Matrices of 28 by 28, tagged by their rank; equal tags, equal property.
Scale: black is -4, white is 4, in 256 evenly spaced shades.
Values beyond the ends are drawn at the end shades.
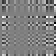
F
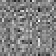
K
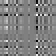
F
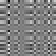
F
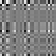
F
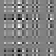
F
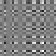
F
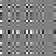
F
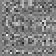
K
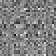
K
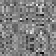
K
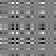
F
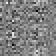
K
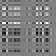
F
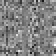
K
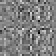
K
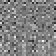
K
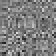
K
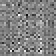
K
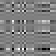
F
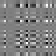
F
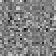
K
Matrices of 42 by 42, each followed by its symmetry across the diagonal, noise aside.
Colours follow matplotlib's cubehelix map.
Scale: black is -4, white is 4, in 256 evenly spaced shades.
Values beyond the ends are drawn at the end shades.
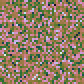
antisymmetric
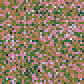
antisymmetric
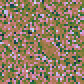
antisymmetric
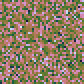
antisymmetric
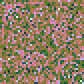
symmetric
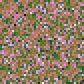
symmetric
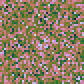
symmetric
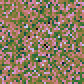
symmetric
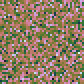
antisymmetric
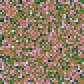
symmetric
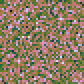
symmetric
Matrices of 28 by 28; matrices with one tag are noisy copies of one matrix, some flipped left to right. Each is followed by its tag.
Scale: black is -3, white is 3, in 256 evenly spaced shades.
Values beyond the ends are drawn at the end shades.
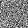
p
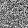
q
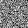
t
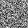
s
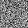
p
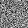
p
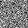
p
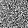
t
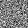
p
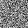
t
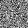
t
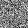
q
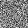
p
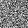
t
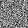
p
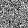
q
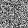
q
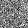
q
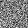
p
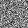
p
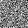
t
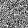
q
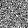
t
